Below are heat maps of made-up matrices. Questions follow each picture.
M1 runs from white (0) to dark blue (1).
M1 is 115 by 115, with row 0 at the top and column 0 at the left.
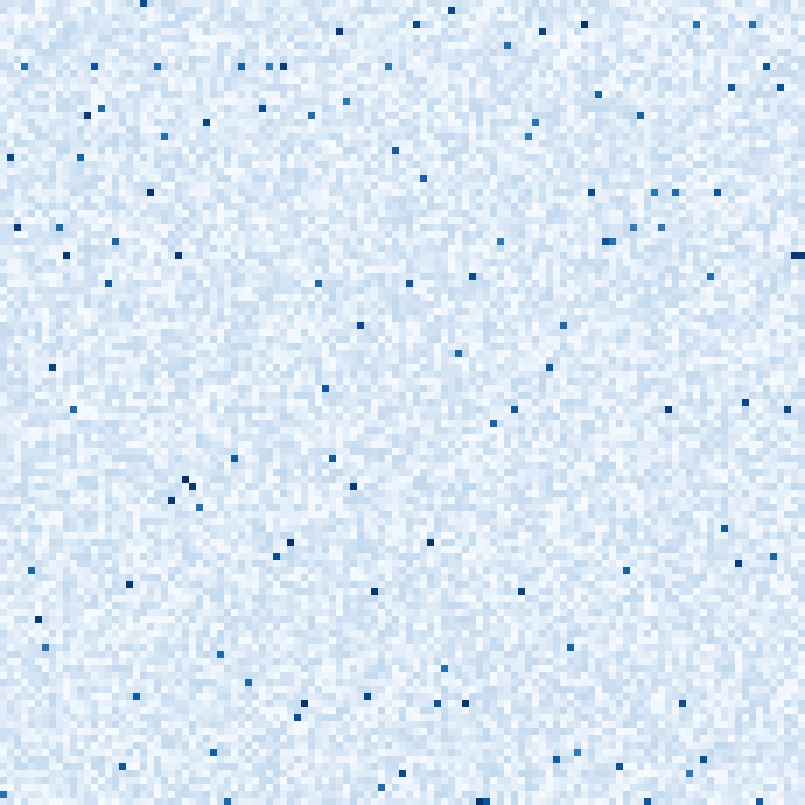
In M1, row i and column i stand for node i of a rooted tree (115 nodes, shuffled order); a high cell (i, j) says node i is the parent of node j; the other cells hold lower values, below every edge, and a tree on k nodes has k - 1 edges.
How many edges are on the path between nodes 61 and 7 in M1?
11
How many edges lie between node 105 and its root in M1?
5
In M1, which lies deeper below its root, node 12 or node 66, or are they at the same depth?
the same depth
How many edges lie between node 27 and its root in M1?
3
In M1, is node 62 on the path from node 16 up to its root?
no
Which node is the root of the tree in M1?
36
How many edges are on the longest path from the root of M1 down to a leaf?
6
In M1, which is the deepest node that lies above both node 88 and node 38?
9
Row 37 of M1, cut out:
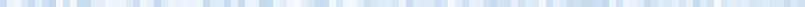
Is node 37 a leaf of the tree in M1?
yes
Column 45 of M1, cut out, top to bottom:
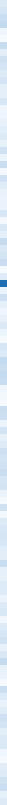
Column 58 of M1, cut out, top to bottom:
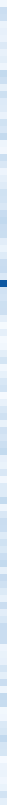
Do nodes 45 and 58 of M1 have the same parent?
yes
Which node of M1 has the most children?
9
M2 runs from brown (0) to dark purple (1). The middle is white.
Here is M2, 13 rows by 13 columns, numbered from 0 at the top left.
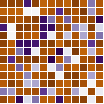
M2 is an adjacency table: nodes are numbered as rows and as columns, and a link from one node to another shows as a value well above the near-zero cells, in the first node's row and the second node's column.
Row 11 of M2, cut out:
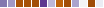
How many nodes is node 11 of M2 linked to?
7
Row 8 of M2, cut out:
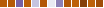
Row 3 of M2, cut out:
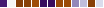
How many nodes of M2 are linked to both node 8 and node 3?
1
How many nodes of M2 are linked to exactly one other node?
0
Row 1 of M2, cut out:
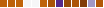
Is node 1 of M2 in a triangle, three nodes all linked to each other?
no
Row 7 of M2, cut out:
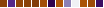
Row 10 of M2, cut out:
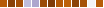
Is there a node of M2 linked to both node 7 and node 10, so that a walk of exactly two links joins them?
no
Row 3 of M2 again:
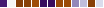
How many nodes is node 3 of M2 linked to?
7
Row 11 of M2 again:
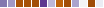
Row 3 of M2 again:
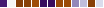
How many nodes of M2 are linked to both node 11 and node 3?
7
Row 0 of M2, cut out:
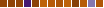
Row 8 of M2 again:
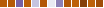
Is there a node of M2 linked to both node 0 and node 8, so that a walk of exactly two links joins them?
no
